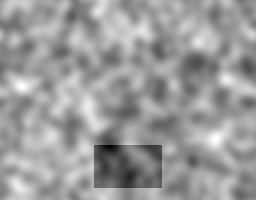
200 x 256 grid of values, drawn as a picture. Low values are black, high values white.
On average the colour sits 60% of the way up the scale. Values change most from cell to cell in the bottom middle. An odd patch, lower than its surroundings, sits in the bottom middle. The ninth with the lowest average is the bottom middle.
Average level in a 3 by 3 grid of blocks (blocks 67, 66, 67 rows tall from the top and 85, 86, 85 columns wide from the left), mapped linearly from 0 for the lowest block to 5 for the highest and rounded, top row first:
3 4 3
4 3 3
5 0 3
